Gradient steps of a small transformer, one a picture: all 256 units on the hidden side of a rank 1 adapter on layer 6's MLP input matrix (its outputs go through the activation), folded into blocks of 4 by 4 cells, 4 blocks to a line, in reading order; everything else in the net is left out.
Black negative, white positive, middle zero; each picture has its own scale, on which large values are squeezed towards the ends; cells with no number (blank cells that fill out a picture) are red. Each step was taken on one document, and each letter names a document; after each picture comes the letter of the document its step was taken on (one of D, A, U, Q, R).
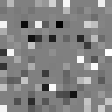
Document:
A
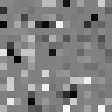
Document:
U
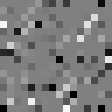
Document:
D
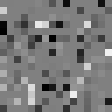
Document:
A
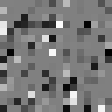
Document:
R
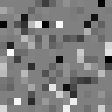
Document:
D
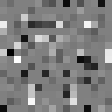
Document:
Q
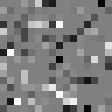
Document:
D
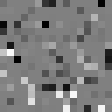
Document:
D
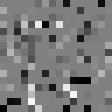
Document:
Q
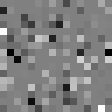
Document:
R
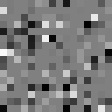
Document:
R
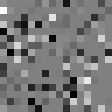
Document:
R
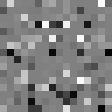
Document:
A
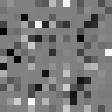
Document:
A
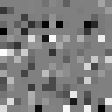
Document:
R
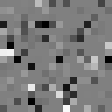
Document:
D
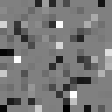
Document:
D
